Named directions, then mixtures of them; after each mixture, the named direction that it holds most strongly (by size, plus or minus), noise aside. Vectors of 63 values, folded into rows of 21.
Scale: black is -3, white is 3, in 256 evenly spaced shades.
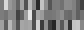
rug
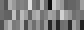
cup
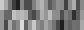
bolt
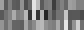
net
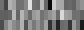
cup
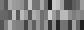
cup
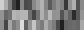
bolt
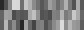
bolt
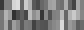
bolt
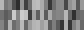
bolt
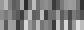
rug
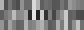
net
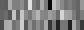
cup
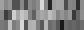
bolt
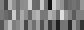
cup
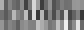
net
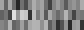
cup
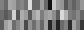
cup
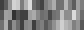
bolt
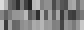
bolt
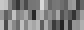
bolt
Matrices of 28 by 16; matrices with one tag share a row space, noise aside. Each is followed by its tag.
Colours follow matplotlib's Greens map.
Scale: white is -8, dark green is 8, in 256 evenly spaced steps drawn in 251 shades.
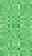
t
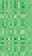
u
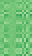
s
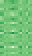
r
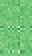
t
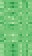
r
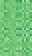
s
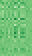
u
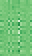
t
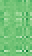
s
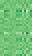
s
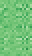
s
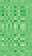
u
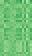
s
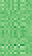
u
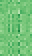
t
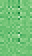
t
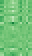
r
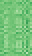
s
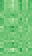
r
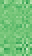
s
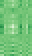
r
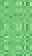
s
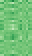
r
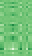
r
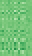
u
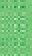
u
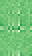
t
